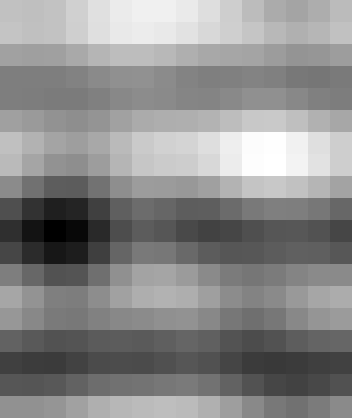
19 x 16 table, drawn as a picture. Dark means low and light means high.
The values follow a bell shape. Horizontal stripes repeat 3 times down the table. The middle left is the ninth with the lowest average.
